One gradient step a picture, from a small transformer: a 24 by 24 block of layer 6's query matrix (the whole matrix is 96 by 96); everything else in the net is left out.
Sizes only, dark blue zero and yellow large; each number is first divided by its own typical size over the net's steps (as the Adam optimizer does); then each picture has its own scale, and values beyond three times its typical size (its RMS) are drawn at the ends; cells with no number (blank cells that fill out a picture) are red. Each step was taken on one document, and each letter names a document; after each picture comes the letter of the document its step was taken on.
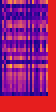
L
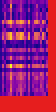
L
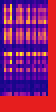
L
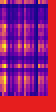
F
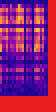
F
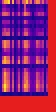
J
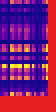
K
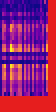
K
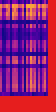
J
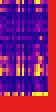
F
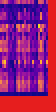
F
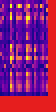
K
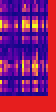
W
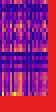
L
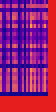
J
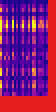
W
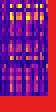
K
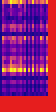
L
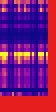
F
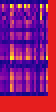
K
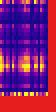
W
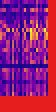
J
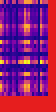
W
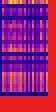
L
